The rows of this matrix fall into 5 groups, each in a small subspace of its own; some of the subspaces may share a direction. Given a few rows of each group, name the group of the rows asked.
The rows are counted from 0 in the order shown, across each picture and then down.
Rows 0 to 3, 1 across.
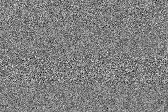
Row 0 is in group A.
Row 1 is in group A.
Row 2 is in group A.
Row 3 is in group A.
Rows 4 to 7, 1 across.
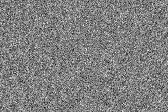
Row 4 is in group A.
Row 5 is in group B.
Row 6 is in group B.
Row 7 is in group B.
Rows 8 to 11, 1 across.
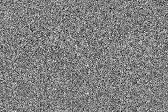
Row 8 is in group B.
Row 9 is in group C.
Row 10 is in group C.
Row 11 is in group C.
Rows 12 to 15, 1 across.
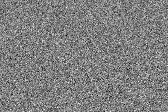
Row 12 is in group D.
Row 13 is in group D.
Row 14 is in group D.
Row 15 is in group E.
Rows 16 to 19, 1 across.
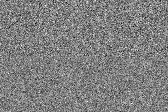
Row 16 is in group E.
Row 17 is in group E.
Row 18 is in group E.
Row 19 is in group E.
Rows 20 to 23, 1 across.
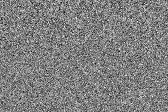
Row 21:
B
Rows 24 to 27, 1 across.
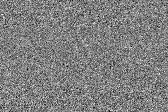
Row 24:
A
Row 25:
E
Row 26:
B
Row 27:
A
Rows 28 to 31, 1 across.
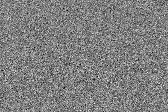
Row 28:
B
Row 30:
A
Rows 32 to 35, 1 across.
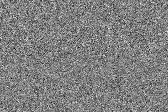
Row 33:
E
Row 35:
C
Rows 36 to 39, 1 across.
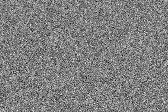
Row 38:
B
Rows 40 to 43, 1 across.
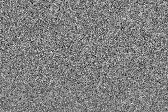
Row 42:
E
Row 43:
E
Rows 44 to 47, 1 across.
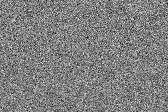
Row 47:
B
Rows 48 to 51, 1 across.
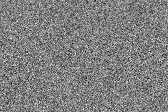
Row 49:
D
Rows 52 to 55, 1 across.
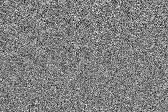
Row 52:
D
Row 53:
D
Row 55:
B
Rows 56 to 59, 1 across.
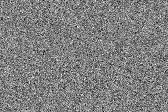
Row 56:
E
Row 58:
B
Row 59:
D
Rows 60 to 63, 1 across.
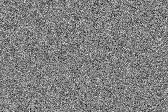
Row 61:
B
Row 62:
D
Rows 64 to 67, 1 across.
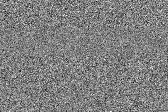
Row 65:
A
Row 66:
E
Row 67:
E
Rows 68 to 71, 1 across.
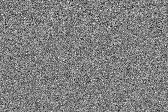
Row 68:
A
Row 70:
D
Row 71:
A
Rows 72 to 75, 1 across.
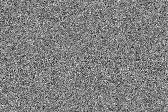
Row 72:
A
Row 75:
A
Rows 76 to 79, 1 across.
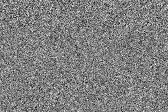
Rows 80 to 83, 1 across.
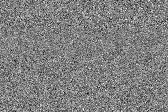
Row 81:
A
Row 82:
A
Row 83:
C
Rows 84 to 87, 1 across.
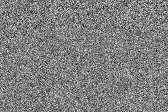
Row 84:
C
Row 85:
B
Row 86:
E
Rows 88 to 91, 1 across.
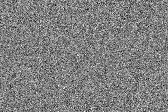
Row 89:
E
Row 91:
D
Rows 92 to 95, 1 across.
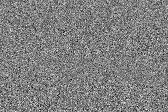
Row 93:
D
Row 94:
A
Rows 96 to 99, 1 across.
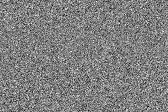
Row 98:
D
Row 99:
B
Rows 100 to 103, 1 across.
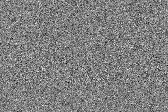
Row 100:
E
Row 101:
E
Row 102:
D
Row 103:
E
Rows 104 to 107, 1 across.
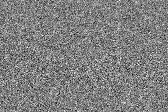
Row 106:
D
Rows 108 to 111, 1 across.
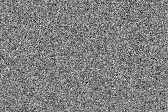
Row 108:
C
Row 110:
B
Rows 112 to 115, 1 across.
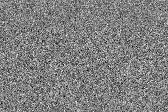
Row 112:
A
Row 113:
D
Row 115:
C
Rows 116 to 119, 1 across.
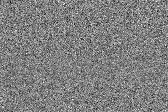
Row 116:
D
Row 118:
A
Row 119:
D
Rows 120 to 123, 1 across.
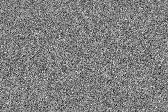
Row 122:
B
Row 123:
B
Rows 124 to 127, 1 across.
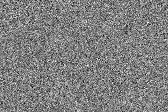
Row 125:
C
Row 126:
C
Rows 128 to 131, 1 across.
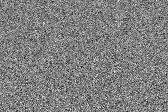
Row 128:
A
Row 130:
D
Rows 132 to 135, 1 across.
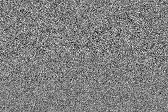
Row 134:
A
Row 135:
A
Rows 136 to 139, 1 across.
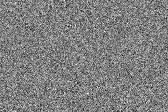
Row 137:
E
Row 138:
E
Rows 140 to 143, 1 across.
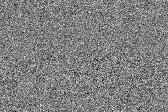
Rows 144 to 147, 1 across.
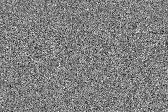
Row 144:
C
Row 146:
C
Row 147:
D
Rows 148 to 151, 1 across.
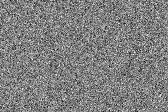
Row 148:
B
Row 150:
C
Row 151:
B
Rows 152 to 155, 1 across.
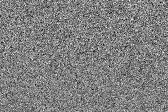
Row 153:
A
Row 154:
C
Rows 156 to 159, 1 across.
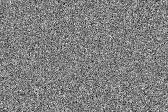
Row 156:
D
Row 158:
A
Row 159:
C
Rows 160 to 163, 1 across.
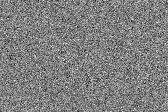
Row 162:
D
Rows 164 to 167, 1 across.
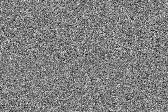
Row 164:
E
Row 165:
B
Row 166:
D
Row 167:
A
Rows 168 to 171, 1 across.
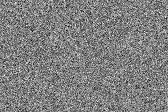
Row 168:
D
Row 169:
C
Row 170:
B
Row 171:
A
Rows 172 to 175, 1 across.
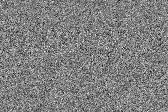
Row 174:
E
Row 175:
C
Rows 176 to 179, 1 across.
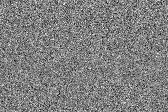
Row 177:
E
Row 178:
A
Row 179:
C
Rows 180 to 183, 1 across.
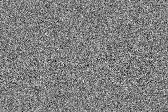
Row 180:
E
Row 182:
C
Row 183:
C
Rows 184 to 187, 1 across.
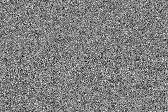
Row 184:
B
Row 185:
C
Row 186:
A
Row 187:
A
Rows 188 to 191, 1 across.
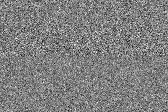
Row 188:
C
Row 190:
A
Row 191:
D
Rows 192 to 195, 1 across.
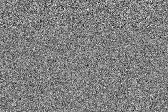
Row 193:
A
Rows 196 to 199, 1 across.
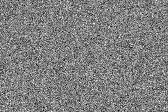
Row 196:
A
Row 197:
E
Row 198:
D
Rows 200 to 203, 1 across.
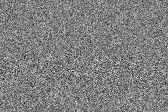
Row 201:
D
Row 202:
D
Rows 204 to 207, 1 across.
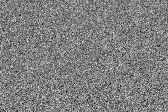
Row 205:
B
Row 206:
E
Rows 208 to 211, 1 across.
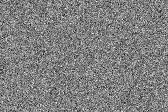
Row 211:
C
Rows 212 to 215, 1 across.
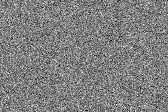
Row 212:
A
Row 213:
E
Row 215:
B
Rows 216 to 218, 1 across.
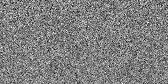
